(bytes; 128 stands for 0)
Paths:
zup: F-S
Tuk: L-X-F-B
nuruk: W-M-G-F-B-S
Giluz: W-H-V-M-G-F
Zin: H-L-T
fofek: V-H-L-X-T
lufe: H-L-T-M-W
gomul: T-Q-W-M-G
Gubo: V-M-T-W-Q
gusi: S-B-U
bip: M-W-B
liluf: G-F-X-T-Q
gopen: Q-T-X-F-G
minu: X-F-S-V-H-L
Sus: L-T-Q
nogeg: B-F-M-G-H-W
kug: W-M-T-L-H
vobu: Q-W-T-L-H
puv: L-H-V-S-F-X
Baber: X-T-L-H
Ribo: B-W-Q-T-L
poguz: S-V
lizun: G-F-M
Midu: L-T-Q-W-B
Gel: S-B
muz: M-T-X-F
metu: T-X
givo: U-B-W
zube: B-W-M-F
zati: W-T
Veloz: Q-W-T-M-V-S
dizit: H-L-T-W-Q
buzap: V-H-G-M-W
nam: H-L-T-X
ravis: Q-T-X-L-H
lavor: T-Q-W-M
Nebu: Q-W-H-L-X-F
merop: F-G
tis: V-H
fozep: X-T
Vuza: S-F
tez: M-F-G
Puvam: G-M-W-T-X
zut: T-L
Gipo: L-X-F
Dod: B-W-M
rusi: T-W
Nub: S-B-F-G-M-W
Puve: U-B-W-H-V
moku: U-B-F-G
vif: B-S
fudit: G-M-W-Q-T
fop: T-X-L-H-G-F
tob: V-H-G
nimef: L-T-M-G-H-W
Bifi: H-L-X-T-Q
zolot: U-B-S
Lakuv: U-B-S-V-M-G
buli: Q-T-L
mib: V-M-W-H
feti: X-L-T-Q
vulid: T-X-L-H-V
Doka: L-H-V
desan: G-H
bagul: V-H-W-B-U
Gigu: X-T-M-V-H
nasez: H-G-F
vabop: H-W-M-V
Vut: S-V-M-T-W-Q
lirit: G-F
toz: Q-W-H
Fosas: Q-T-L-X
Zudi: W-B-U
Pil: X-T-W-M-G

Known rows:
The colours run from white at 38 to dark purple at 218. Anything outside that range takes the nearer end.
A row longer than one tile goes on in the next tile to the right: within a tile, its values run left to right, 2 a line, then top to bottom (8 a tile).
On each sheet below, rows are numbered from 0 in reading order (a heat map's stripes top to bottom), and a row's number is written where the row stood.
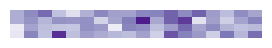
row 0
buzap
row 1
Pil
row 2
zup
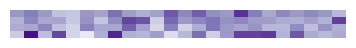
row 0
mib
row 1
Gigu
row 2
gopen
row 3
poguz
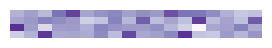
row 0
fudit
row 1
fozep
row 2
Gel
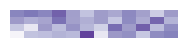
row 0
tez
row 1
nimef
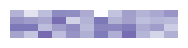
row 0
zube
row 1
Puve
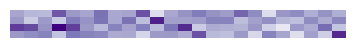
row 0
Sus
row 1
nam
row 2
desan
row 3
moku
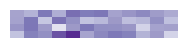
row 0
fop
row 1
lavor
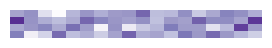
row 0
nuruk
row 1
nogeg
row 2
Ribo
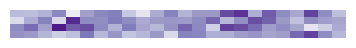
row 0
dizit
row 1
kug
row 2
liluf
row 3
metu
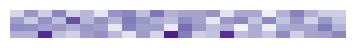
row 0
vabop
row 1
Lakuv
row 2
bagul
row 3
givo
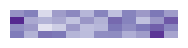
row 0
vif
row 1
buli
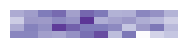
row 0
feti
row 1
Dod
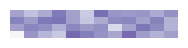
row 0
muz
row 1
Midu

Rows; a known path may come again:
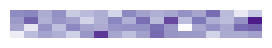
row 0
bip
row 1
Vuza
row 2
Nub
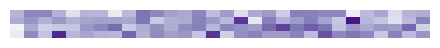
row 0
buzap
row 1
zube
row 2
Zin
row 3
Gipo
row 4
zolot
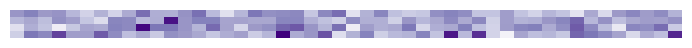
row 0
rusi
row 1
Vut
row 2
kug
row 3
toz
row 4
givo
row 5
mib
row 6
nasez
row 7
moku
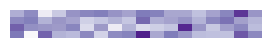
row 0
zati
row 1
gomul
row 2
lirit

